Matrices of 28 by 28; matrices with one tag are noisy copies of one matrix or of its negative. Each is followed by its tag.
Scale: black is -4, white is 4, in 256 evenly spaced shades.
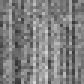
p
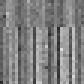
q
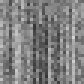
p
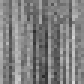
p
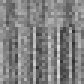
q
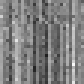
p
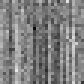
p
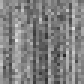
p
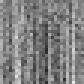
p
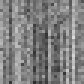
p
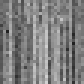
p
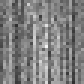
p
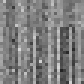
q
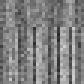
q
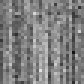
p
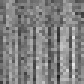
q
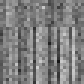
q
